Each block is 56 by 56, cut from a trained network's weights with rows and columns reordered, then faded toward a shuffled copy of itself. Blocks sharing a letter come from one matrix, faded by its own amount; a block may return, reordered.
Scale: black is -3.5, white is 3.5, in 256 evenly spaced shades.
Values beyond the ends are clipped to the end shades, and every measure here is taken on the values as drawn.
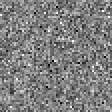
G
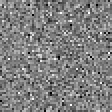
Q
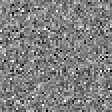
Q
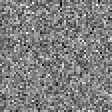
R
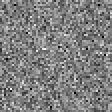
R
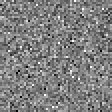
G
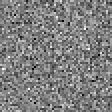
G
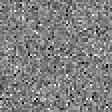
Q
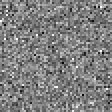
G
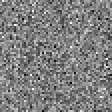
G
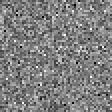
G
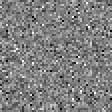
Q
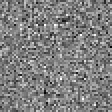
G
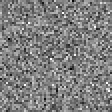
R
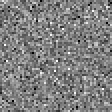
G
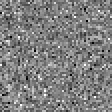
Q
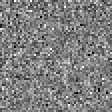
G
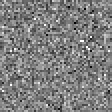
G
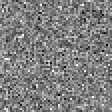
G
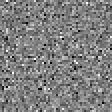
Q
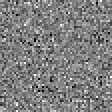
Q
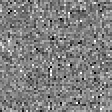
Q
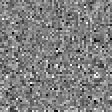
Q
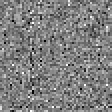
Q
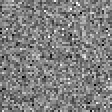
G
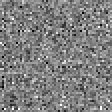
Q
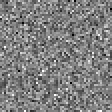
G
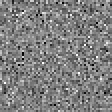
Q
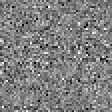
Q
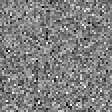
G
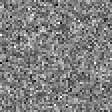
R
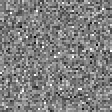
G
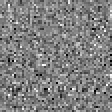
Q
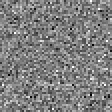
G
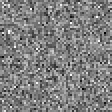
R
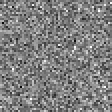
R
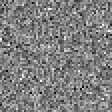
G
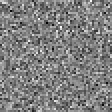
R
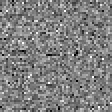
Q
